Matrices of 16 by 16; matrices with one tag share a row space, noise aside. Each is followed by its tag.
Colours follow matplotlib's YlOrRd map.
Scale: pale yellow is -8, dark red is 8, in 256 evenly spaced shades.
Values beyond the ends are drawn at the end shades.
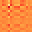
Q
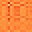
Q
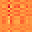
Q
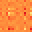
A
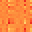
A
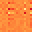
A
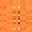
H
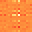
H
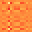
Q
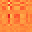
Q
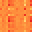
A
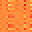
A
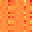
A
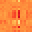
H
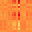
H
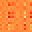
A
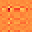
Q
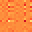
A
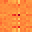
H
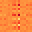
H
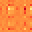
A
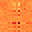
H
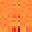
H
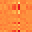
H
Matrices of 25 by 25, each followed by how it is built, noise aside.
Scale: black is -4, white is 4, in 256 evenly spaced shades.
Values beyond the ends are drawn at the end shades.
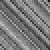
Toeplitz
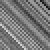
Toeplitz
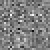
low rank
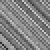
Toeplitz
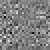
low rank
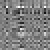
low rank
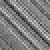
Toeplitz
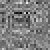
low rank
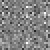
low rank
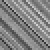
Toeplitz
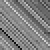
Toeplitz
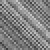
Toeplitz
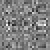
low rank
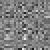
low rank
